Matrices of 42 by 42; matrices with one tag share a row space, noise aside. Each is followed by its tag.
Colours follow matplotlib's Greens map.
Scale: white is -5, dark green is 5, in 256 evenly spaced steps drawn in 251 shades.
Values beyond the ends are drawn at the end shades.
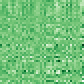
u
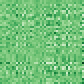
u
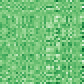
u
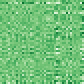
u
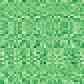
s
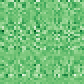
s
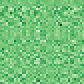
s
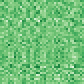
s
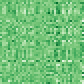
u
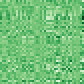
u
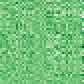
u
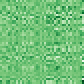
u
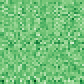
s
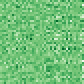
u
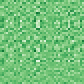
s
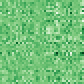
u
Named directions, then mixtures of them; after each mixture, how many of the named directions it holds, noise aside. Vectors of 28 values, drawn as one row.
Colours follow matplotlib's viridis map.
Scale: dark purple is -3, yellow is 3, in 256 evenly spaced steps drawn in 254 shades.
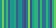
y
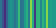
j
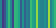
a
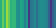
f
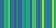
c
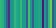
three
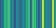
one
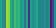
two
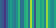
one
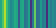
one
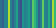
two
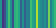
one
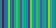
two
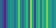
one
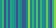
two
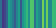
two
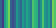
two
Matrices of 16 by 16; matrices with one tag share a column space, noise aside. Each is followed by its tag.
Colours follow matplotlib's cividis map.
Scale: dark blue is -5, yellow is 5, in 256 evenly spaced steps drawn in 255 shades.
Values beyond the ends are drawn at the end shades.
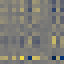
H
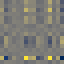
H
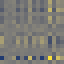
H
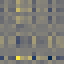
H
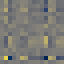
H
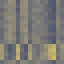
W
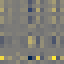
H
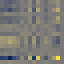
H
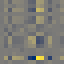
H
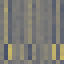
W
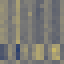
W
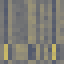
W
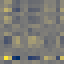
H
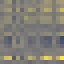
H
